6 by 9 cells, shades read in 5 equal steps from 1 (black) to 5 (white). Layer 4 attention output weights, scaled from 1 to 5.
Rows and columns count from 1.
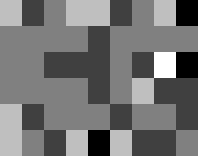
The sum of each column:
21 16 16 19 14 17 17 19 12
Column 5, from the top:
4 2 2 2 3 1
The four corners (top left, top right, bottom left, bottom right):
4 1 4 3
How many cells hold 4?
9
